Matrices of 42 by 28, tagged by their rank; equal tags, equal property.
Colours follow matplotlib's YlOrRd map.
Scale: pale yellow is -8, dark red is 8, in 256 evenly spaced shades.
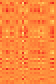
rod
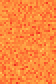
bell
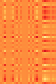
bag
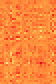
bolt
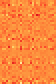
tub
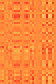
rod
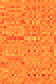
bolt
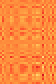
rod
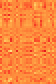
tub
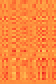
rod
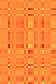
bag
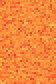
bell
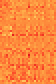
bolt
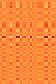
bag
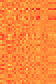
tub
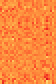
bolt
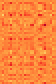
tub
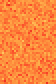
bell
